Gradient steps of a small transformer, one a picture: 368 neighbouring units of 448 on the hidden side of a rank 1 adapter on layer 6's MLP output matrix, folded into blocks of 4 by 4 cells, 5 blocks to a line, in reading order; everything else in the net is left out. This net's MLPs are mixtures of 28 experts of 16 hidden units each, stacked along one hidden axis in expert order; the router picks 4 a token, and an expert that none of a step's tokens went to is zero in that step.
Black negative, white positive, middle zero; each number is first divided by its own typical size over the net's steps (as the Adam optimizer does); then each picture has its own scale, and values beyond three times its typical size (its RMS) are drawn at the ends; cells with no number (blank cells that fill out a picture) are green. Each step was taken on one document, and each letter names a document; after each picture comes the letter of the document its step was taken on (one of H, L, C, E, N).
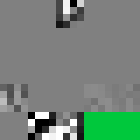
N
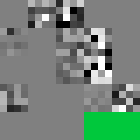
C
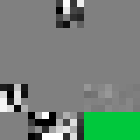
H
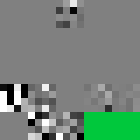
H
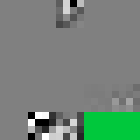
N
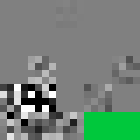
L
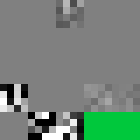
H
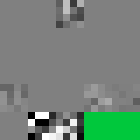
N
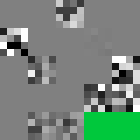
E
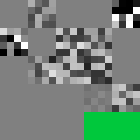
C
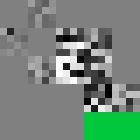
C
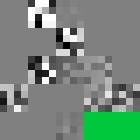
C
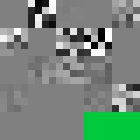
C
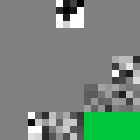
E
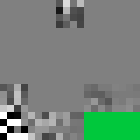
H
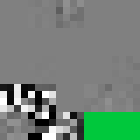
L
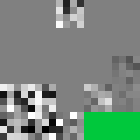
H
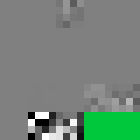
N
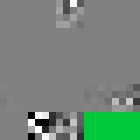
N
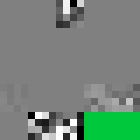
N
